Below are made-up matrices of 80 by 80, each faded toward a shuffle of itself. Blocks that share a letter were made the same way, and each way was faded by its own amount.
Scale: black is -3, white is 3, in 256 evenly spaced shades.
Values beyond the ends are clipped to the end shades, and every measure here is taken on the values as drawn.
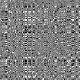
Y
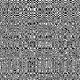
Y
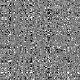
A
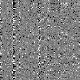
A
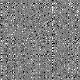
A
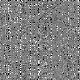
A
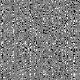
A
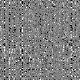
A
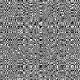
Y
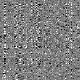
A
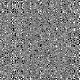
A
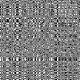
Y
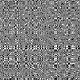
Y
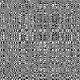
Y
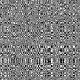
Y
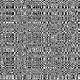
Y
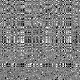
Y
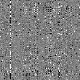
A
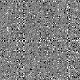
A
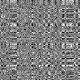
Y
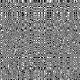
Y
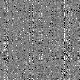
A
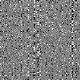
A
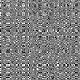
Y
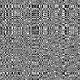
Y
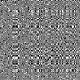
Y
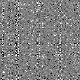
A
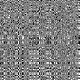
Y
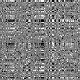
Y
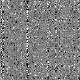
A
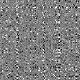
A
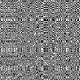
Y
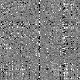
A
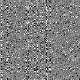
A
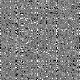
A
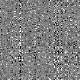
A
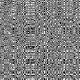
Y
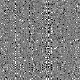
A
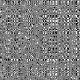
Y
